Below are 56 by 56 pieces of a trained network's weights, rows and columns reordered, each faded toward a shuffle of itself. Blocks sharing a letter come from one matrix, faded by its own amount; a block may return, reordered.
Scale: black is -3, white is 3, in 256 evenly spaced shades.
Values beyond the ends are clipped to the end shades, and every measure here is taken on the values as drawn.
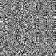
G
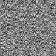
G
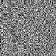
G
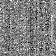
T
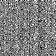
T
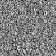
G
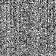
T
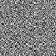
G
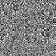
G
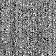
T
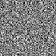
G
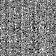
T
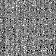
T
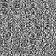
G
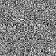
G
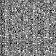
T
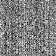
T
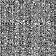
T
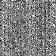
T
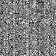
T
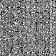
T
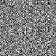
G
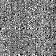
T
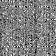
T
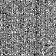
T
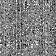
T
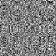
G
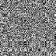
G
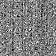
T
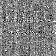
T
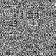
G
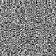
G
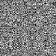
G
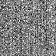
T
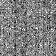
T
